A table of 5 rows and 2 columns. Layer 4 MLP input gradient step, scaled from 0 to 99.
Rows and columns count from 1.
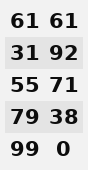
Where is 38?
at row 4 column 2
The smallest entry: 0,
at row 5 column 2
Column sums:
325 262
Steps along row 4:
down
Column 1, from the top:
61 31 55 79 99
